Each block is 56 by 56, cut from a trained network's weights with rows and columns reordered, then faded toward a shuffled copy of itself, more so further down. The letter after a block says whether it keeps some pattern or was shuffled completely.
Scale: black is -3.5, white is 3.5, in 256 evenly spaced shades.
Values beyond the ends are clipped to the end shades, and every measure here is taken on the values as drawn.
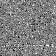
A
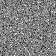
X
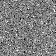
X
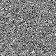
X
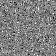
X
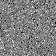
X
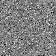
X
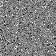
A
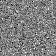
X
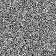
A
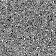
X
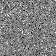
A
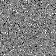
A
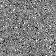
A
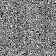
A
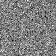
X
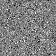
X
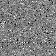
A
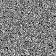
A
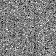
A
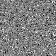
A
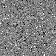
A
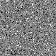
X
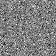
X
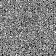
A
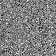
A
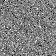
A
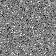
X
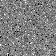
X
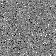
X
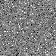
X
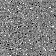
A
